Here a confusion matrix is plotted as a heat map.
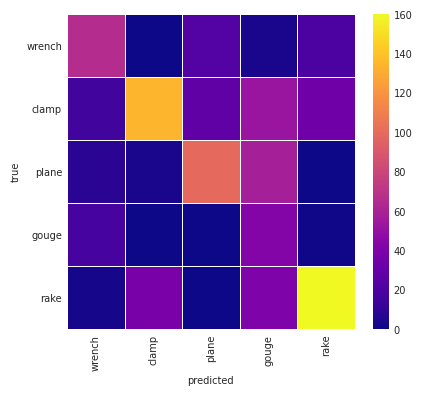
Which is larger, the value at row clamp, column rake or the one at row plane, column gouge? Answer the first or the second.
the second
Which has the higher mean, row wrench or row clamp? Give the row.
clamp
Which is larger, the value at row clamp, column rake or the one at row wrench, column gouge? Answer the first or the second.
the first
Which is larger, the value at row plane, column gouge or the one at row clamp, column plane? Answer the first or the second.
the first
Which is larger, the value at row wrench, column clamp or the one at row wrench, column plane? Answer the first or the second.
the second
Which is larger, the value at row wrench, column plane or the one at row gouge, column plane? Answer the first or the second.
the first
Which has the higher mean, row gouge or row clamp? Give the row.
clamp
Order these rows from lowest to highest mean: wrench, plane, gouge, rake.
gouge, wrench, plane, rake
